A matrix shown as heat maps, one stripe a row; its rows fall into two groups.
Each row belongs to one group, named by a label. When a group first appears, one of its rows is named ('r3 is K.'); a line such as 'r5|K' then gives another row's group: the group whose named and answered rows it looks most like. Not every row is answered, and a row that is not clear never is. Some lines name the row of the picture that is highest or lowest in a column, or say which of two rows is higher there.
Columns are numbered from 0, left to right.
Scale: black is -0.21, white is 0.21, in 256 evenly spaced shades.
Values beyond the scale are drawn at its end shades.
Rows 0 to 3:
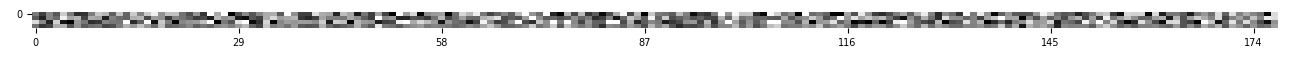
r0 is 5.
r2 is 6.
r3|6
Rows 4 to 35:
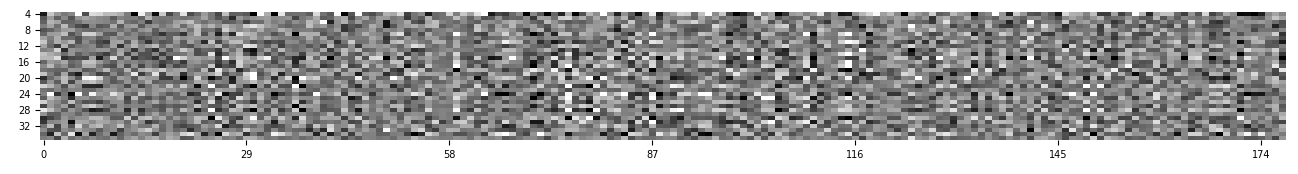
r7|6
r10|6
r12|6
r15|6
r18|5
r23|5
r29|6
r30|5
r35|6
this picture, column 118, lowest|9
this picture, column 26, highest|15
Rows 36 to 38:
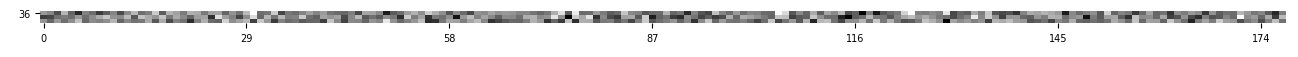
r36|6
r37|5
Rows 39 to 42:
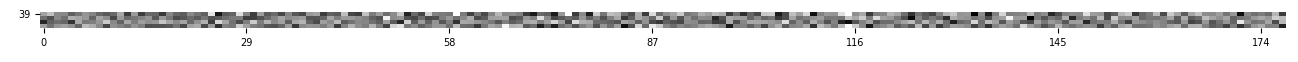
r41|5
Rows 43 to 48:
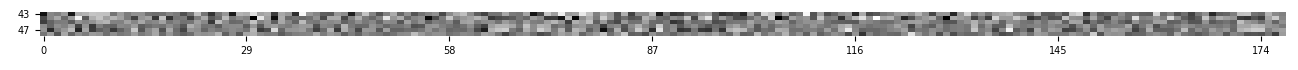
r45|5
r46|6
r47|6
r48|6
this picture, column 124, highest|48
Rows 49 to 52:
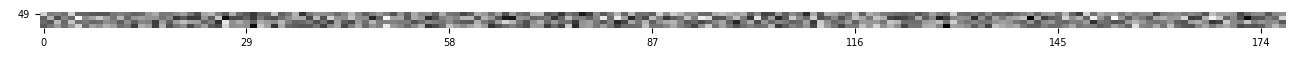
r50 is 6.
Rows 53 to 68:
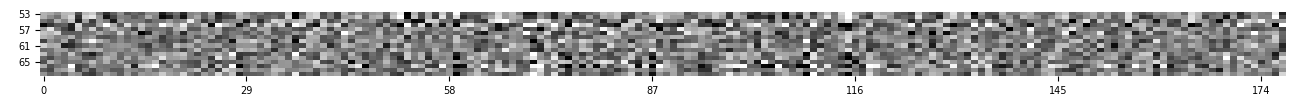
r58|6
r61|6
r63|5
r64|5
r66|5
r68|5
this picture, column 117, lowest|66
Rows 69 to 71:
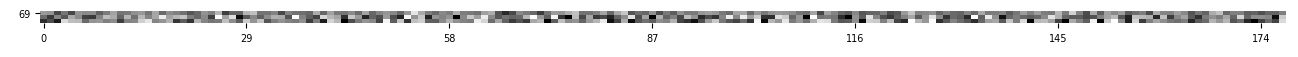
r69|6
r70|5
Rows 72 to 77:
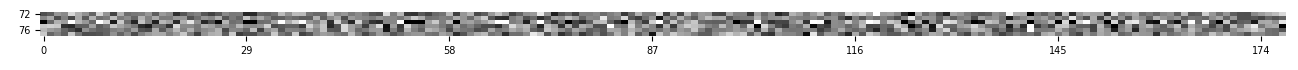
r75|6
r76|6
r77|5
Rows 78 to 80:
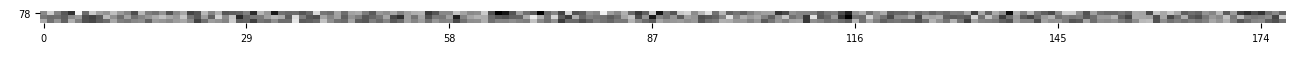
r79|5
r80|5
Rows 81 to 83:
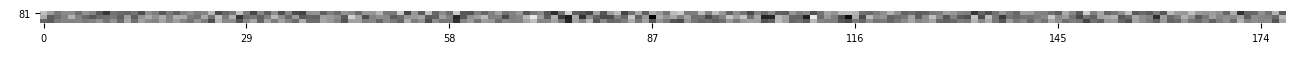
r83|5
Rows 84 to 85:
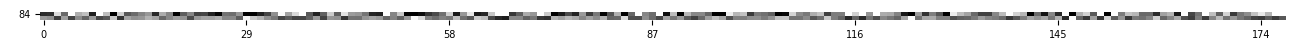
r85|6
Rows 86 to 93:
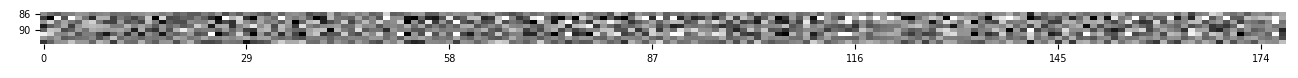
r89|5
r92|6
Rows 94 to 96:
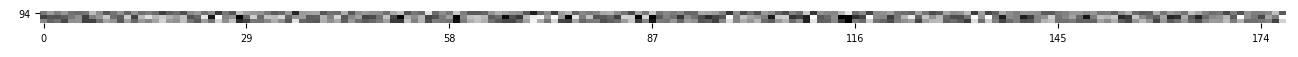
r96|5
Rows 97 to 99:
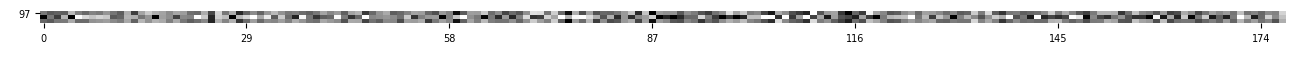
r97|5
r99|5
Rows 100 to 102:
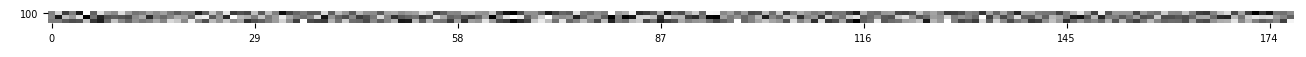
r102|5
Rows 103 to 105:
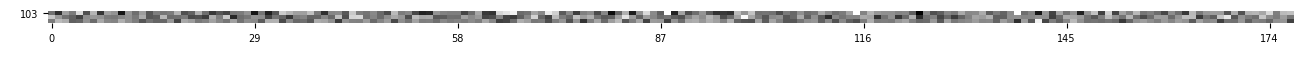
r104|6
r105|6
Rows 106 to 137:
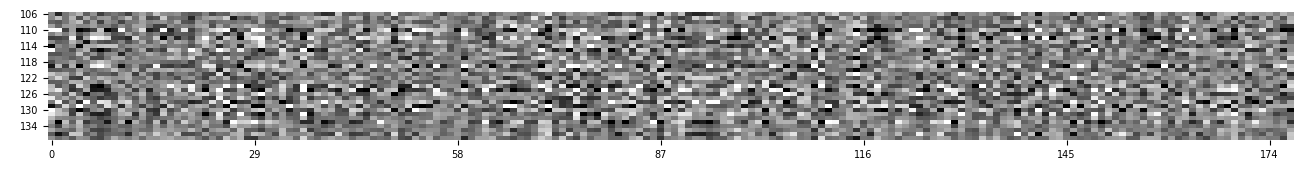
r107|6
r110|6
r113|6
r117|5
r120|5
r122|6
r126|6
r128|6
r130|6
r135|5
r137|5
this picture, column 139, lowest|112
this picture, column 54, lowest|129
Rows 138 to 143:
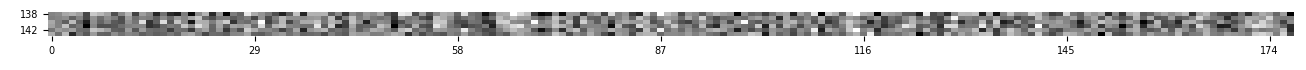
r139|6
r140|6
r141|6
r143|6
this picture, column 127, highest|138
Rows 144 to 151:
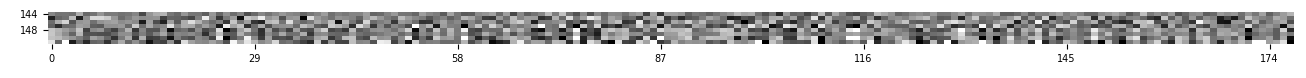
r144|5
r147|5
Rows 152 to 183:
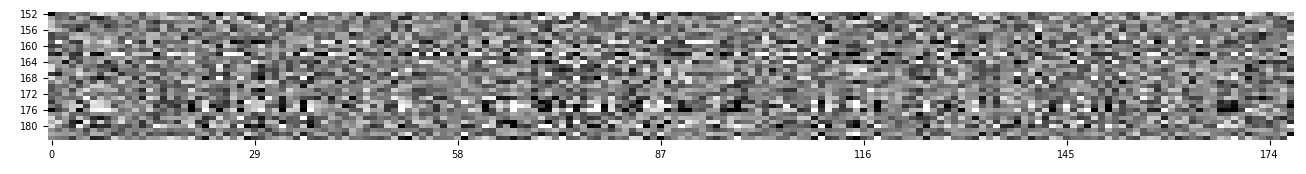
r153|5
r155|6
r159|6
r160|5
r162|5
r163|6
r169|6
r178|5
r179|6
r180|5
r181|6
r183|5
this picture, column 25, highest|162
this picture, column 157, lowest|176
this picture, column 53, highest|164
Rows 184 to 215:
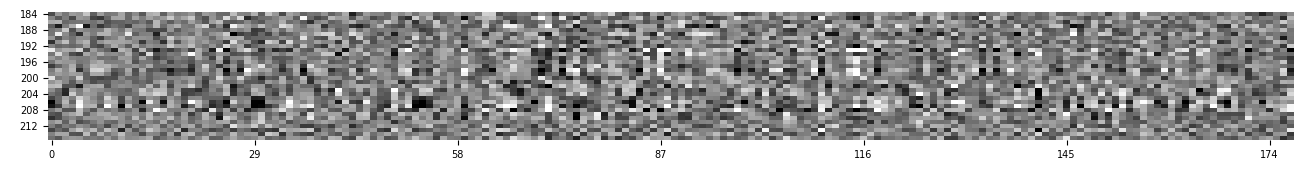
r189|6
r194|6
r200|5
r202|6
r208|5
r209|5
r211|6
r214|6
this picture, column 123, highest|202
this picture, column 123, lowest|207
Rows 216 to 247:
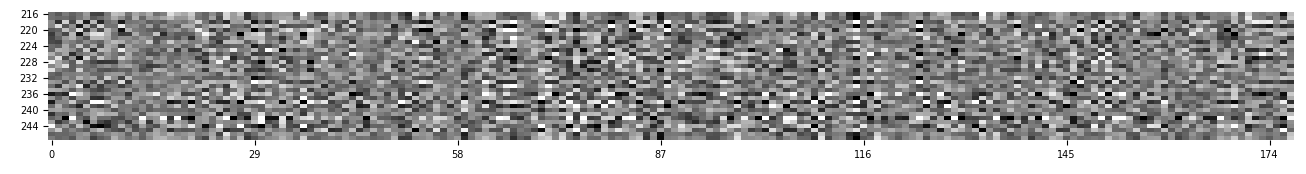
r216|5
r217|5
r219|6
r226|6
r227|6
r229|6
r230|5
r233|6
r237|5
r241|5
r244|5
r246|5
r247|5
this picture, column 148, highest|238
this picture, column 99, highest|242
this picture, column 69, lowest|236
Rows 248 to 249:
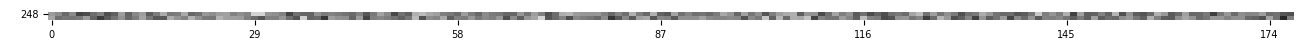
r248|6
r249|5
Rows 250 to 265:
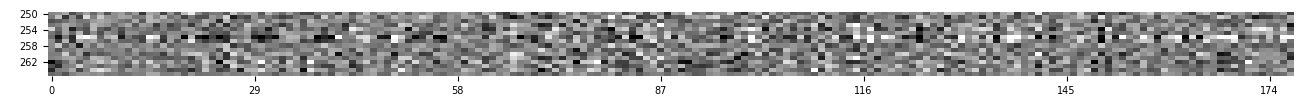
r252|5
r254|6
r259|5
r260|6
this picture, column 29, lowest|256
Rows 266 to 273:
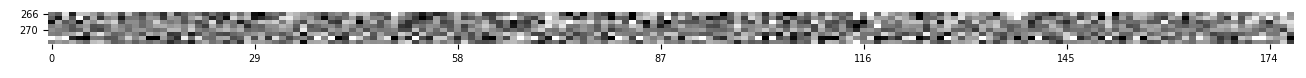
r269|5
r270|5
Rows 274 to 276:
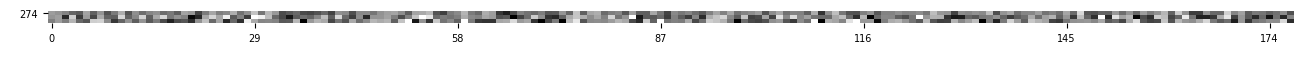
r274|6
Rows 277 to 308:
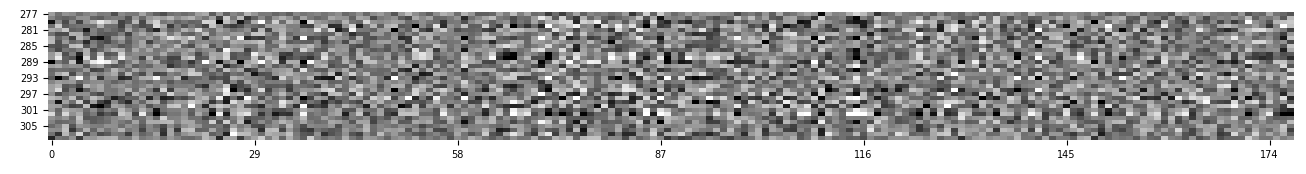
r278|5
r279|5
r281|6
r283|5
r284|6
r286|5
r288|6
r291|5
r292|6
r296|6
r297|5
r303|5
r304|5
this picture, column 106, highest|282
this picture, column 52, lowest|280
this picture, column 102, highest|297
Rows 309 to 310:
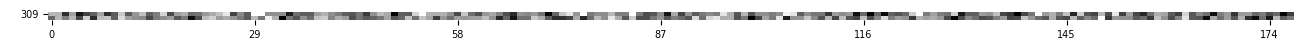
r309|6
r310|6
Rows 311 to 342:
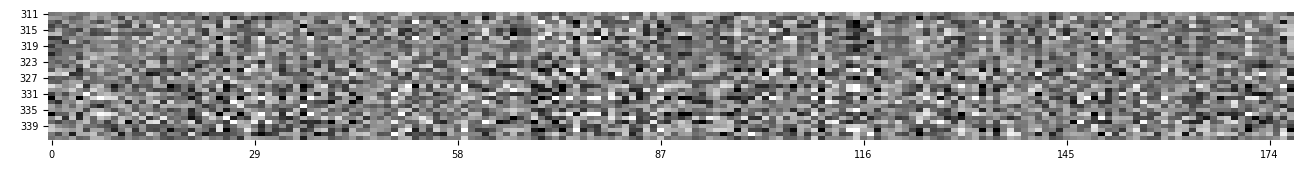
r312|6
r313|5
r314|5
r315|5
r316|5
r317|5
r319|5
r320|5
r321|5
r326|6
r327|5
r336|5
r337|6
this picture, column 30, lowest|341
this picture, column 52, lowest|329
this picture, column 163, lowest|338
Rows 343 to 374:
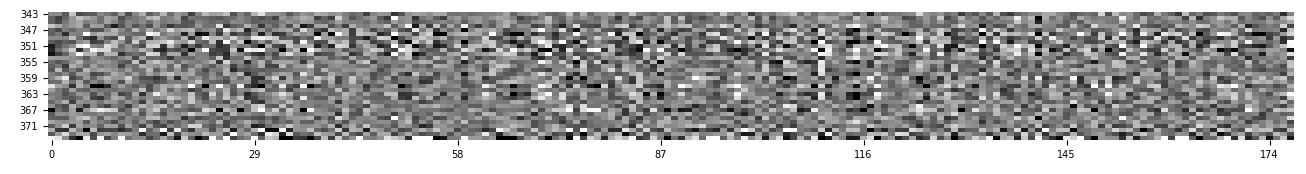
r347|5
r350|5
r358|5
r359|6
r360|6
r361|5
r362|6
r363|5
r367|5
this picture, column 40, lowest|348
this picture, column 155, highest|346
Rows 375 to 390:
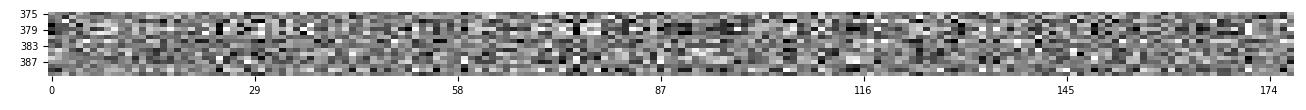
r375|5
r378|5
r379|5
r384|6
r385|6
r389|5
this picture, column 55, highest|386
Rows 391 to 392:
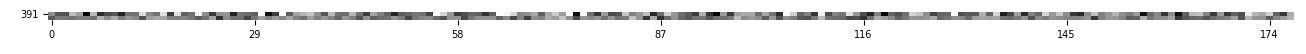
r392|5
